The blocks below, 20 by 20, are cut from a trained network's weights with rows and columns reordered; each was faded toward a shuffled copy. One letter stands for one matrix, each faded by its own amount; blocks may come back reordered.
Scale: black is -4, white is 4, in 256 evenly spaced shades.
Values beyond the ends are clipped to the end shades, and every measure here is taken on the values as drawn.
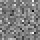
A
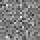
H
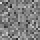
H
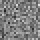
H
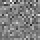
A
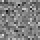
A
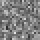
H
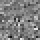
A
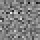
A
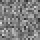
H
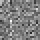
H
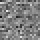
A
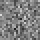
H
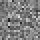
H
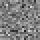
A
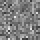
H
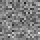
H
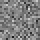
H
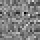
A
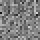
A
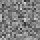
H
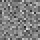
H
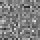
A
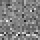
A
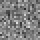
H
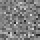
A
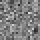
H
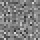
H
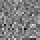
A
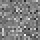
A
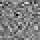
A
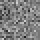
H
